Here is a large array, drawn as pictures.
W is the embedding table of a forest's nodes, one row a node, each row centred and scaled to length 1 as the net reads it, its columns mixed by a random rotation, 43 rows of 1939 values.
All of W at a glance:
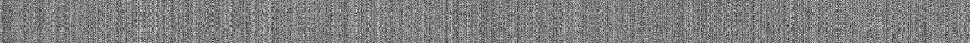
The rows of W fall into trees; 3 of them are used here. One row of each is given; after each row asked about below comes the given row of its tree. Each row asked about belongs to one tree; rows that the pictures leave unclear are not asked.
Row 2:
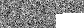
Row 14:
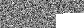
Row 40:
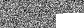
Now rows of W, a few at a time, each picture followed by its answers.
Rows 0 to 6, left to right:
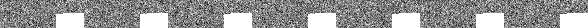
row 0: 2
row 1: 40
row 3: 40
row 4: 40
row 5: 2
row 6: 2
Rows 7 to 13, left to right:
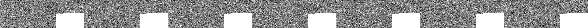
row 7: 40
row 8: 2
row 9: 40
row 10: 40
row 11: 40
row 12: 14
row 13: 2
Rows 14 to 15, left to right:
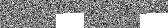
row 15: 2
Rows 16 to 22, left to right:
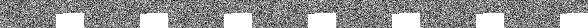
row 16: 2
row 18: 40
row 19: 2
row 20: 14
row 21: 2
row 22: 40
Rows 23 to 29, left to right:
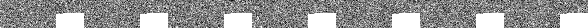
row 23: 40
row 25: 2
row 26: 2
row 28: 40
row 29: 40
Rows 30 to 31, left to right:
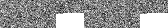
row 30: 40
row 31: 40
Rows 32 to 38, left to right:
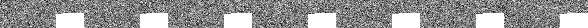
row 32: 2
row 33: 40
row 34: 2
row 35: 2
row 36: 40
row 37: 2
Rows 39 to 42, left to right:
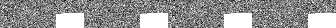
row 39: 2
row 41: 2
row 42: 40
